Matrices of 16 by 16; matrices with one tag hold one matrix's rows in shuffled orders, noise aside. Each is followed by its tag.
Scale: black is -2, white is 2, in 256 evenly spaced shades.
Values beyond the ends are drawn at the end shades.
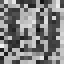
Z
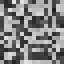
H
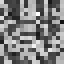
Z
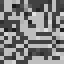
H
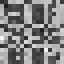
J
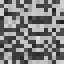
H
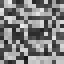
H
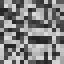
H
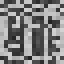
J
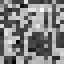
H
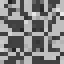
J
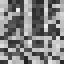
J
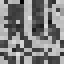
J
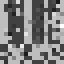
J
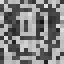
Z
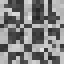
J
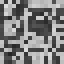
H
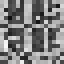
J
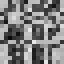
J
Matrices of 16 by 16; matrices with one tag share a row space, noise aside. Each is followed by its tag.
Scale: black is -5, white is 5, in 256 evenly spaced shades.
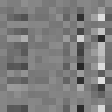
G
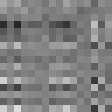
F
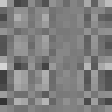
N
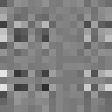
N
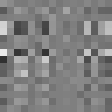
N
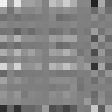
F
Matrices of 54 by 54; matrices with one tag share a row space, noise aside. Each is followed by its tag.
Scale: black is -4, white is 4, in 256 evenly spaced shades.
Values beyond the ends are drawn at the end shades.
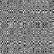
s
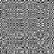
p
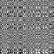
s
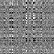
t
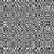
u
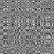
u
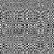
p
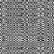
p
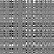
t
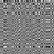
u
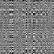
t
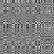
u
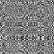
p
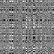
t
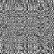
p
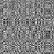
u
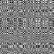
s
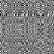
p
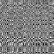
s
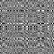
p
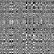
t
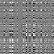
t
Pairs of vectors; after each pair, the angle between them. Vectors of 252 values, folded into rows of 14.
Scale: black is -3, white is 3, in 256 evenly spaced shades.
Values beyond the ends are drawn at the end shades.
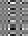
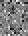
partly aligned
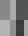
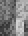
nearly opposite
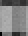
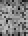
partly aligned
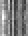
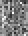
partly aligned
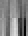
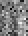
partly opposed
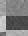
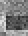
nearly parallel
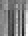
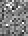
orthogonal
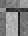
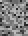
orthogonal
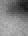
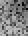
partly aligned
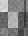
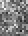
partly aligned
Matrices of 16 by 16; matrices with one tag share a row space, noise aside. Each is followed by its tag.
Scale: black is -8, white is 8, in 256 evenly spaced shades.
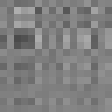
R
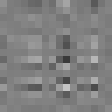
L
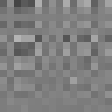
R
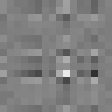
L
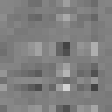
L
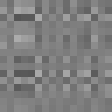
R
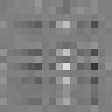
L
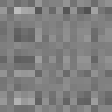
R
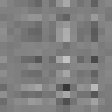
L
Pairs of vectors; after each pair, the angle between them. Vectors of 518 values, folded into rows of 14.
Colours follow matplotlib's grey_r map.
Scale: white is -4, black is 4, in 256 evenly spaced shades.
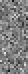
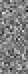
orthogonal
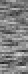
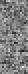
partly aligned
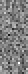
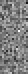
orthogonal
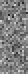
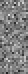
nearly opposite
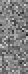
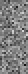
nearly opposite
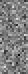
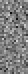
partly opposed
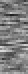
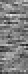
nearly opposite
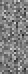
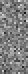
partly aligned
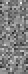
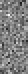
partly opposed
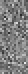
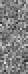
orthogonal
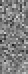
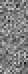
orthogonal
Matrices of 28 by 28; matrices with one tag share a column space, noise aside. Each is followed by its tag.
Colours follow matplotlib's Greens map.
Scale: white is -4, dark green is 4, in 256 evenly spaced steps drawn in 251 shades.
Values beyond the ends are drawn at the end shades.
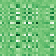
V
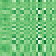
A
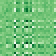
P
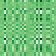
A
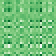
P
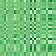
A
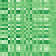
A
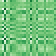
A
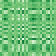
A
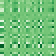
P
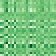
P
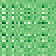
V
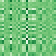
A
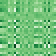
P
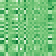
A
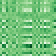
P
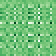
V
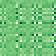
V
